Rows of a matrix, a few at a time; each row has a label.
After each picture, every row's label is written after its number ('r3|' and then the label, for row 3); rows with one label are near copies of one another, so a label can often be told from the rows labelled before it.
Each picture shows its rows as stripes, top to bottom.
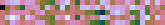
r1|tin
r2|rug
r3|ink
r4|tin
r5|ink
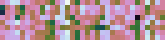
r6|tin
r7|rug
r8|rug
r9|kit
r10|tin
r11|ink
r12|tin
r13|tin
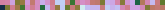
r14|kit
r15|rug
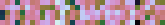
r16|kit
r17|tin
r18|rug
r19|rug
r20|kit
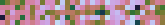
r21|rug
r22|kit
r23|ink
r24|rug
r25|kit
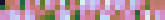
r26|rug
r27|rug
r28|tin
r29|tin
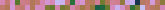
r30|kit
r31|ink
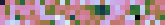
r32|rug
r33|ink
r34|ink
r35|kit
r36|tin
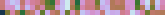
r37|tin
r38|tin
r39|rug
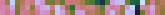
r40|ink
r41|kit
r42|kit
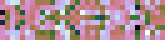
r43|tin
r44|kit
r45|rug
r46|ink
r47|rug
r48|kit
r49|tin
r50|tin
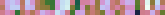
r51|tin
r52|tin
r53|kit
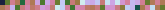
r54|rug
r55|kit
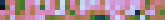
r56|rug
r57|rug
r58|kit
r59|ink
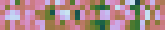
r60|kit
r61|ink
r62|tin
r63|tin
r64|ink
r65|ink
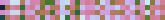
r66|tin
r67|rug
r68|tin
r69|rug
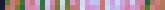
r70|rug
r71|rug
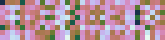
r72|rug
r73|tin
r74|kit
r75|tin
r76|kit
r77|rug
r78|tin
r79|tin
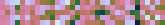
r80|tin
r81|kit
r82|ink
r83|tin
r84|kit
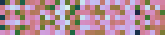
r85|rug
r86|tin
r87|kit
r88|rug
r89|tin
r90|rug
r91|kit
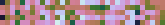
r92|rug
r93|ink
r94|kit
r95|rug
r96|kit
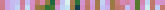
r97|tin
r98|tin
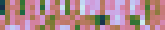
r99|rug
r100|rug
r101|rug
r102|ink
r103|ink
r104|tin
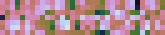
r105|kit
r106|kit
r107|ink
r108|rug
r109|tin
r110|tin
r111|ink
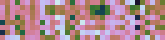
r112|kit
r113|ink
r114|ink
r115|kit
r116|rug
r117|kit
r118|rug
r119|tin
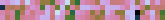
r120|tin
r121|rug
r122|kit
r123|kit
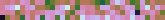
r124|ink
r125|tin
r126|kit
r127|rug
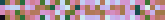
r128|rug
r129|tin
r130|kit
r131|rug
